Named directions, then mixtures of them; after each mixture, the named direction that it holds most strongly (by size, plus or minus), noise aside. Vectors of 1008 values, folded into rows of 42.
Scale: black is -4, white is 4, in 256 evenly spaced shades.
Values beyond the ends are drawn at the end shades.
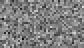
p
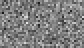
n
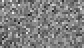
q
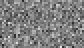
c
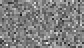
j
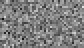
p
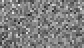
q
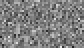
c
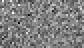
q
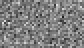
n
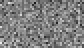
j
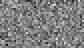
j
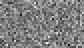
j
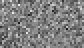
q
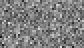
c
